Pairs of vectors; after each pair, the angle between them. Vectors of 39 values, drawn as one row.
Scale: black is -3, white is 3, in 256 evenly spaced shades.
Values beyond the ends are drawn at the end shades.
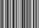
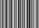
orthogonal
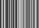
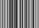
orthogonal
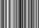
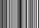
partly aligned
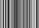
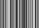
orthogonal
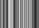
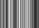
nearly parallel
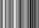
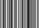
orthogonal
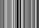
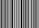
partly opposed
